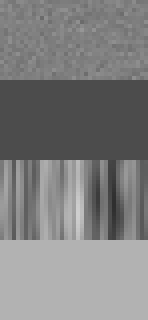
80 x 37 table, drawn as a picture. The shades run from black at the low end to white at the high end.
It is made of 4 by 1 panels. Panel 1,1: middling, fine-grained, faint in contrast. Panel 2,1: low, flat. Panel 3,1: middling, streaked downward, strong in contrast. Panel 4,1: high, flat.
